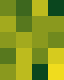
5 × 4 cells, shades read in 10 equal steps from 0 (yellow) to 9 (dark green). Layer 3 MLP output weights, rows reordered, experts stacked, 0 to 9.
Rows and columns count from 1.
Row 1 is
5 7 2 9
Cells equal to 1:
1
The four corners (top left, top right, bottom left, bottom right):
5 9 4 0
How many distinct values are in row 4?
4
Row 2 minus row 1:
-2 -1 2 -5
